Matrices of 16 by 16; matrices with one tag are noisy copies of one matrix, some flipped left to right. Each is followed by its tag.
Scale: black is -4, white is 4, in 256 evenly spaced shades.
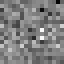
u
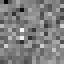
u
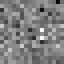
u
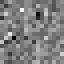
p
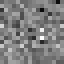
u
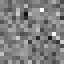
p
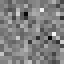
p
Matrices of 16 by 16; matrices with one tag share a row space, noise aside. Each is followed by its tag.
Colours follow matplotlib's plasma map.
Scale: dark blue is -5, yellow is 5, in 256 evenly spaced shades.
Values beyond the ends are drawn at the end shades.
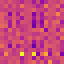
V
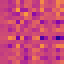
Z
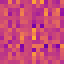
V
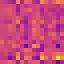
Z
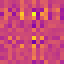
V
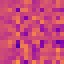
Z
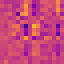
Z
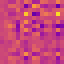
Z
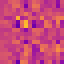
Z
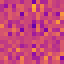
V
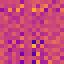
V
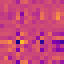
Z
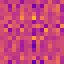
V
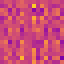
V
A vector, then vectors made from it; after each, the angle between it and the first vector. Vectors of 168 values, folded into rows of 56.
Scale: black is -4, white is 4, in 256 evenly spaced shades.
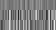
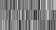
partly opposed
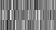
orthogonal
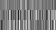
nearly parallel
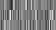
partly aligned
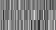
partly aligned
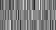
partly aligned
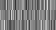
partly opposed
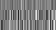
nearly parallel
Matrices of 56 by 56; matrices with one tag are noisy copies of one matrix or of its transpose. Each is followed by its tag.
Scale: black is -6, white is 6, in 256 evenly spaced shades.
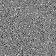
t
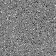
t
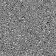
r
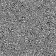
r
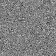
r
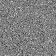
t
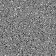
t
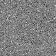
t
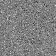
t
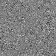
r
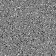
t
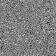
r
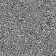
r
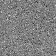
t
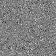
r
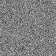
r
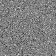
t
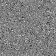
r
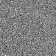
t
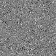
r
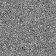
r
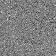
t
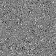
r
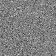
t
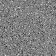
t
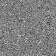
r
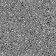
r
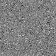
r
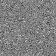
r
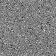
r
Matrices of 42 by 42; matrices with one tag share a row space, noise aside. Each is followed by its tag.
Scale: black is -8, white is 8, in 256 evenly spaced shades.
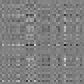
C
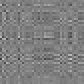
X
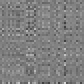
C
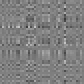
C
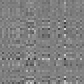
C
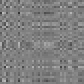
X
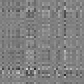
C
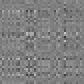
C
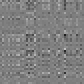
C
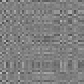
X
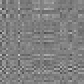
X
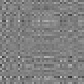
X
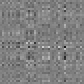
C
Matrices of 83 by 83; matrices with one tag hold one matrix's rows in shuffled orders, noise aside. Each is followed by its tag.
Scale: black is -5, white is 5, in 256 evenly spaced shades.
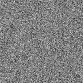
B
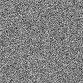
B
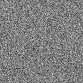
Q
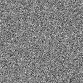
B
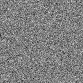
Q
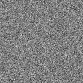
B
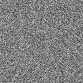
B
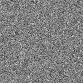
B
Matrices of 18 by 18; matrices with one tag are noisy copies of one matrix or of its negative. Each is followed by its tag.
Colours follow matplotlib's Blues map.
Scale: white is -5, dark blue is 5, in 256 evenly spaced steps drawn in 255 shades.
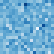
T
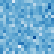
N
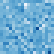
T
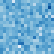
N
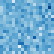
N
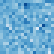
T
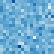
N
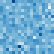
N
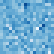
T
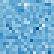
T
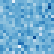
N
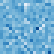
T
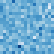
N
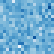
N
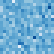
N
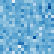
N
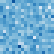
N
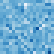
T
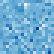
T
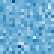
N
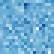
T
